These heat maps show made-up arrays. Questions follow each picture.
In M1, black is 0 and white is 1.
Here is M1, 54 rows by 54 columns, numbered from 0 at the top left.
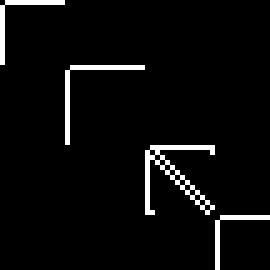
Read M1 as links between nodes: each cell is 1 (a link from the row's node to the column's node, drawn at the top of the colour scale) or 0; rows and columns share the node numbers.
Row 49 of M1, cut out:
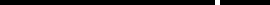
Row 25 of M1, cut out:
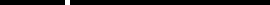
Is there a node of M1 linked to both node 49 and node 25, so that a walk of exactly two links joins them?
no
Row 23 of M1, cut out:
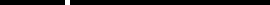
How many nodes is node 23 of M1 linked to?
1
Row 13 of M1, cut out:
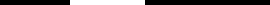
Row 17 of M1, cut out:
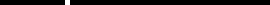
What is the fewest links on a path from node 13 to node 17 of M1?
1
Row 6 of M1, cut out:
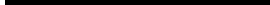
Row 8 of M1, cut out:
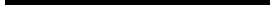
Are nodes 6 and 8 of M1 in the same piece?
yes
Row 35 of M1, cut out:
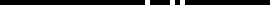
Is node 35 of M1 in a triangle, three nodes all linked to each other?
yes
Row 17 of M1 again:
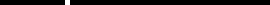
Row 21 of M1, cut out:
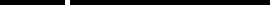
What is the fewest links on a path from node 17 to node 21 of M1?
2
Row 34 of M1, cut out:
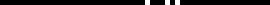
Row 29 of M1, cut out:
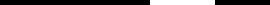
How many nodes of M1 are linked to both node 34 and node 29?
2
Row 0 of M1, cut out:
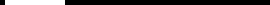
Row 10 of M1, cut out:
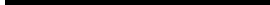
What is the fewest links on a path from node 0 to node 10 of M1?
1
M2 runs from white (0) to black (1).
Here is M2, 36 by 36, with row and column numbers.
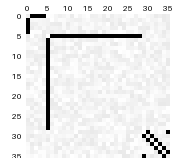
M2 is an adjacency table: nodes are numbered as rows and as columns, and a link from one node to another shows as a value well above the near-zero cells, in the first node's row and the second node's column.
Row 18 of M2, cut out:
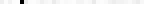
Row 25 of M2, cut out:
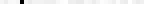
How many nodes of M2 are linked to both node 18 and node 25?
1
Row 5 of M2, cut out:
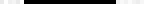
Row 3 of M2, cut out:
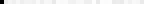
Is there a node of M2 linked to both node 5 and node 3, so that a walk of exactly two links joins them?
no
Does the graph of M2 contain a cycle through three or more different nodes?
yes
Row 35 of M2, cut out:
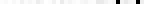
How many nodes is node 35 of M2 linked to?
2
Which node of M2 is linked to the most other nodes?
node 5
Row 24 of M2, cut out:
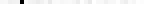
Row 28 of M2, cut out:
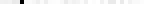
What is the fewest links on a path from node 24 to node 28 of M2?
2
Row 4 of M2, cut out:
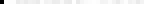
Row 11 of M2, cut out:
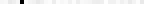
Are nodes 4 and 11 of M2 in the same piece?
no
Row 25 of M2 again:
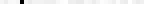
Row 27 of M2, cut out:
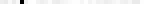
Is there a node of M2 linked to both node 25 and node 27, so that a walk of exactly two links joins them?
yes
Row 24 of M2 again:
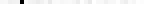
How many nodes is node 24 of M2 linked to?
1
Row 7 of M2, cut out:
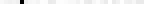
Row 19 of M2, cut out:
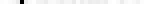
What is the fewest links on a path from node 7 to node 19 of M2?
2
